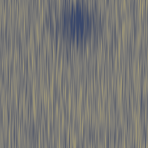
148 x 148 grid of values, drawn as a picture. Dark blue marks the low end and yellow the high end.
Dips: one, in the top middle. Grain: streaks running down. Ninth with the lowest average: top middle.
